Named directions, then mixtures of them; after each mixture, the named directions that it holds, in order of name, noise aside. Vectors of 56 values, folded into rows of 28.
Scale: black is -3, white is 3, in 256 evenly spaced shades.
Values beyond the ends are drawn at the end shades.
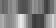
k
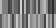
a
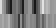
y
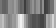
k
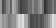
k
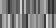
a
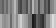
k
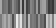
a, k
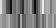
y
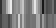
y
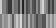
a, k, y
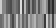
a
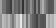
a, k, y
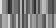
a, y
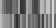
a, y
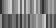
a, k, y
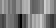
k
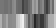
k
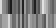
a, y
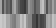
k, y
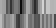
a, y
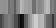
k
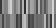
a
